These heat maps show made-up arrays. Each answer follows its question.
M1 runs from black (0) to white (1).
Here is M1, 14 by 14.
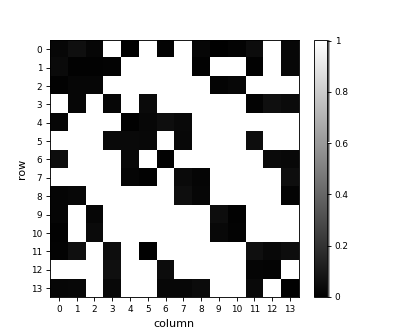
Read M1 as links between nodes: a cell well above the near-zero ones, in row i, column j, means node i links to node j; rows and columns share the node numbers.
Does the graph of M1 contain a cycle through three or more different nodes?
yes
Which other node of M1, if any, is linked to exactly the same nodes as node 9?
node 10
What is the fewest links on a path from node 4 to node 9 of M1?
1
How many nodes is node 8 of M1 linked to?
9
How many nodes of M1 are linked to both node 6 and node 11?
5
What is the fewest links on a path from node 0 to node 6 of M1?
2
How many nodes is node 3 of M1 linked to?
8
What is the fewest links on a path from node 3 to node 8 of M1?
1
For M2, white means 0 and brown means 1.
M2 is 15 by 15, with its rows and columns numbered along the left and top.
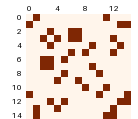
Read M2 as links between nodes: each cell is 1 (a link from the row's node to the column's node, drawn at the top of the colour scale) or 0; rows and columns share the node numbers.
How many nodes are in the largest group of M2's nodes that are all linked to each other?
3
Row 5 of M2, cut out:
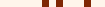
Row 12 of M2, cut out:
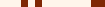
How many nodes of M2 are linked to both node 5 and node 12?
0
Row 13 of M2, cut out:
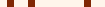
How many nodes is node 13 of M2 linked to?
3
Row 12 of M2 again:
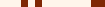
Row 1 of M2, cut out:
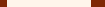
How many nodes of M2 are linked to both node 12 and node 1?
2
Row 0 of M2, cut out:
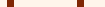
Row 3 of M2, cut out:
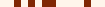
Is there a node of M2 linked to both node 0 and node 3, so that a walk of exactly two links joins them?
no
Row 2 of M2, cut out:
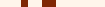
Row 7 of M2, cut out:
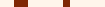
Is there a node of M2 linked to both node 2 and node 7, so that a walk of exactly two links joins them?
yes
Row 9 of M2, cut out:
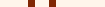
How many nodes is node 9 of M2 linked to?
2
